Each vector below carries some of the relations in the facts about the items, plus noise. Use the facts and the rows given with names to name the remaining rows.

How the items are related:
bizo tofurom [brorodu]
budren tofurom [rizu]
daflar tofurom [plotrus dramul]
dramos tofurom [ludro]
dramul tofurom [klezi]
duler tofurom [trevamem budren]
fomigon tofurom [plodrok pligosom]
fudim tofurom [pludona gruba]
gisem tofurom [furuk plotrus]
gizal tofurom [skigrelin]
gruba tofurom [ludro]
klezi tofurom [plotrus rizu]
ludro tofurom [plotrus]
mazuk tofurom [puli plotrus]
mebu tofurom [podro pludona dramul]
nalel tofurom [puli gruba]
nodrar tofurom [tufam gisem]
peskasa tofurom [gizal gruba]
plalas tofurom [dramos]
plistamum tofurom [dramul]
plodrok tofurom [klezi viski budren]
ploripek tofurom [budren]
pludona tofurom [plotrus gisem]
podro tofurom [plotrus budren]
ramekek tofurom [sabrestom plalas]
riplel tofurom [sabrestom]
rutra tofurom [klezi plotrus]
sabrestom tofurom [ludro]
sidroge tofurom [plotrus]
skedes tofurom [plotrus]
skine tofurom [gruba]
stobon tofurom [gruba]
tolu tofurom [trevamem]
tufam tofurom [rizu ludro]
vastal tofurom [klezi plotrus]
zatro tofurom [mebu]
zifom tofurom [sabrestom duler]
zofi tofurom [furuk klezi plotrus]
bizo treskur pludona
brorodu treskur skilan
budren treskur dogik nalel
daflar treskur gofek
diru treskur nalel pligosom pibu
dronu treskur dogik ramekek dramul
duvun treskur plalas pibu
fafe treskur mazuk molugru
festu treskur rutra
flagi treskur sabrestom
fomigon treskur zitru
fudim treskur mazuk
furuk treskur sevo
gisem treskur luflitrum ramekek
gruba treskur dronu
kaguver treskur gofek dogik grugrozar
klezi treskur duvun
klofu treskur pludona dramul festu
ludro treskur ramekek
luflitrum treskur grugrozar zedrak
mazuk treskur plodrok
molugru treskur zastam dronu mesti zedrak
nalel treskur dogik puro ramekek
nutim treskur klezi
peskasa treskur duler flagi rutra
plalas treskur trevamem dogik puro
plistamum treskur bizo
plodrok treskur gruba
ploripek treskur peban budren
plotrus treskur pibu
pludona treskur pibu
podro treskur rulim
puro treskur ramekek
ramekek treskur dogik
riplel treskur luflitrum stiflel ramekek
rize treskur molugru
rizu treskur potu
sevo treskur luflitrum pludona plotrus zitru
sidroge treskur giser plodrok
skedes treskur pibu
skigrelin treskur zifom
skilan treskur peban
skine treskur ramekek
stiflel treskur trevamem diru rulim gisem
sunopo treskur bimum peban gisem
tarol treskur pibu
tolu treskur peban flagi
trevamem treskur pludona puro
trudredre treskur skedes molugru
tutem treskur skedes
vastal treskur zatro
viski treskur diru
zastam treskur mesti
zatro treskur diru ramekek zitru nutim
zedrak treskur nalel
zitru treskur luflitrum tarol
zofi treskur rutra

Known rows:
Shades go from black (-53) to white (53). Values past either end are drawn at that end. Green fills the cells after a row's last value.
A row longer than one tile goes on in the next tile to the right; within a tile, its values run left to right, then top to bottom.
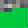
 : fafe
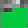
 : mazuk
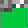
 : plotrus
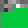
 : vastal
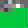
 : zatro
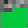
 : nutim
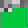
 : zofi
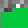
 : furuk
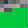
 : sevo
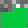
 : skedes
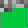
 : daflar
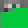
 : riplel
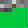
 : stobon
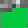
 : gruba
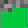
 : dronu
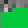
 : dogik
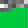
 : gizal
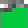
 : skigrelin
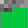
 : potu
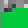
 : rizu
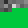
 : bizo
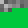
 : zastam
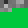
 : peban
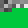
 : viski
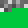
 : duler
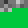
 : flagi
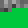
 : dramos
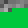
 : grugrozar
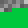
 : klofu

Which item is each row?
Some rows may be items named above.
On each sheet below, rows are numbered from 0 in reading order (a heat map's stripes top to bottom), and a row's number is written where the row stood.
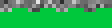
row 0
flagi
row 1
trevamem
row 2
flagi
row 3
plalas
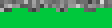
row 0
kaguver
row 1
dramos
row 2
mebu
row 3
giser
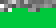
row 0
peskasa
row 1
gofek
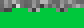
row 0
ludro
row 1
sabrestom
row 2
nodrar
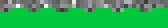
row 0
zatro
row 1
gisem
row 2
sidroge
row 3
mebu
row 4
sabrestom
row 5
ramekek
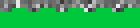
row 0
dramul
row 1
riplel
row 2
pibu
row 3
ploripek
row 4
budren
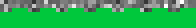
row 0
mesti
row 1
plodrok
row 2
plistamum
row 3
zifom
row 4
flagi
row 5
fomigon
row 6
nalel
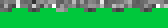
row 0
dramul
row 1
pligosom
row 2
festu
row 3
sidroge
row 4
fudim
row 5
klezi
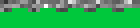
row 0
sevo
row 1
zatro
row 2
puli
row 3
stobon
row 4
mazuk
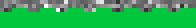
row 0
tufam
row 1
pludona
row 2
tolu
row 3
rutra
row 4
brorodu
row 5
podro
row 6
riplel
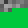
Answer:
zedrak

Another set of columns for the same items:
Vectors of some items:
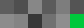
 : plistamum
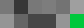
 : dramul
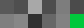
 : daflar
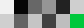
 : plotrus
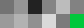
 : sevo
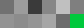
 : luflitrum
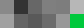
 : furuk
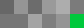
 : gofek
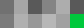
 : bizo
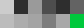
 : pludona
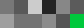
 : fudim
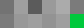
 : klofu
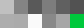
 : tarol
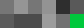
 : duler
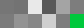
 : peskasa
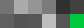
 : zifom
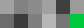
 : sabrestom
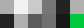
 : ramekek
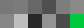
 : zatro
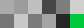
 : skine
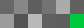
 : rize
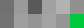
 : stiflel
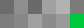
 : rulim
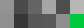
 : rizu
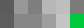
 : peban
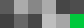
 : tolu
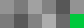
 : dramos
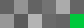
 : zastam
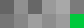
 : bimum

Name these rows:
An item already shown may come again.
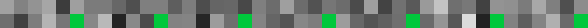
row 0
sabrestom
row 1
zatro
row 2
fomigon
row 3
tufam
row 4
sidroge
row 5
riplel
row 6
dramos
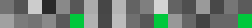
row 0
fudim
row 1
gruba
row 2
sidroge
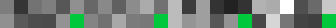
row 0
klezi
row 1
mesti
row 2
skedes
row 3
nalel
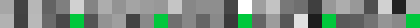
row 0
gruba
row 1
dogik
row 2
ludro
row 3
riplel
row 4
trevamem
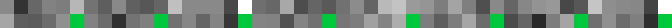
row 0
furuk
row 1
podro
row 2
ludro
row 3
nodrar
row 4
brorodu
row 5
dramos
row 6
ploripek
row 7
ludro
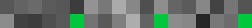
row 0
plodrok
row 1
dramos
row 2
vastal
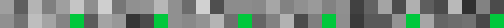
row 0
skigrelin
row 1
dronu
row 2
stobon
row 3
zedrak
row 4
rizu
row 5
mazuk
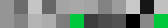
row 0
gizal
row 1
budren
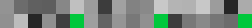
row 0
gisem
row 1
puli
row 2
plalas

